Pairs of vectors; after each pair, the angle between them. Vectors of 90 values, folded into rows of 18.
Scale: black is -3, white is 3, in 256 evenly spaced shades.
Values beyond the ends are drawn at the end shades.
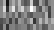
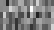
partly aligned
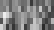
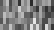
partly aligned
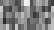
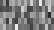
orthogonal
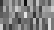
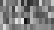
orthogonal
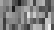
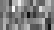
nearly opposite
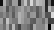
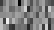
partly aligned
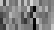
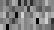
partly opposed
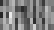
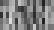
nearly parallel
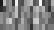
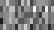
orthogonal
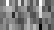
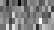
partly opposed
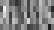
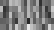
nearly opposite
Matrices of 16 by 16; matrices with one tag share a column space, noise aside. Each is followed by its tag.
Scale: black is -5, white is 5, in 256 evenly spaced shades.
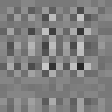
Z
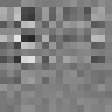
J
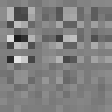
J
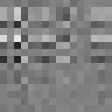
J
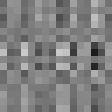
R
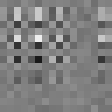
J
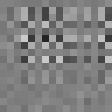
J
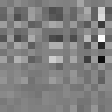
J
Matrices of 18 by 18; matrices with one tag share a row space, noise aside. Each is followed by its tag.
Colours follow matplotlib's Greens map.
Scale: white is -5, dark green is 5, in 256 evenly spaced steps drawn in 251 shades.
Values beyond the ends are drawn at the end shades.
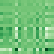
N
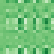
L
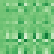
L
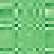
N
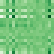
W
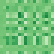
L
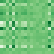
W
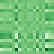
N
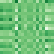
N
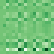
L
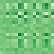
L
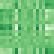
N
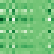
W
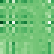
W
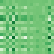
W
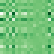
W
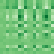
L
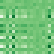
W
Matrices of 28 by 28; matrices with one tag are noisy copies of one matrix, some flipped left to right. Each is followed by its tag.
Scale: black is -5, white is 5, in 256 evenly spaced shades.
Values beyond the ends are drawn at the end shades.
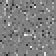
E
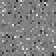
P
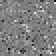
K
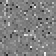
E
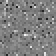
E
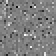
E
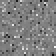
P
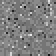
E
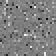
E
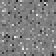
P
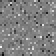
P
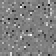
E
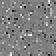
E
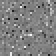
E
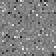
P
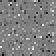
P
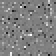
E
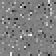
E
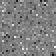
P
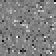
K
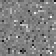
K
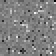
K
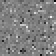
K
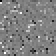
K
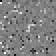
K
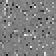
E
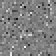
E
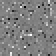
E
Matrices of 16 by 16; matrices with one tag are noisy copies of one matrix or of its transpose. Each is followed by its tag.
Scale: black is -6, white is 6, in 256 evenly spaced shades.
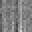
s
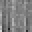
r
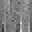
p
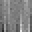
p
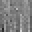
p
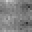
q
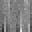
p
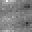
q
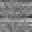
s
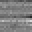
s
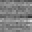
s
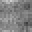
q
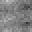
q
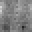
q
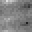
q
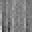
r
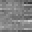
p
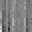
r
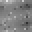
q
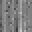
s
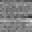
s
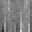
p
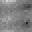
q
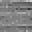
r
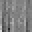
r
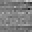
r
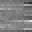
p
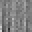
r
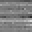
s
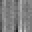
s
